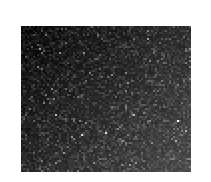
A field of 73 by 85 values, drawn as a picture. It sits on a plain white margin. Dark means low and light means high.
Overall the values sit about 20% of the way up the scale. The field climbs toward the bottom right. Fine speckle covers the field. No regular stripes run through it. No single row or column stands out from its neighbours. The halves do not mirror each other. The values are skewed, with a long tail toward high values.
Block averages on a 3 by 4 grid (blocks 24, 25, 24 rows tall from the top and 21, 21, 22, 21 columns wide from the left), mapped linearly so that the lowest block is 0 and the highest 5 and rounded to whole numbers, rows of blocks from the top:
0123
1234
2345
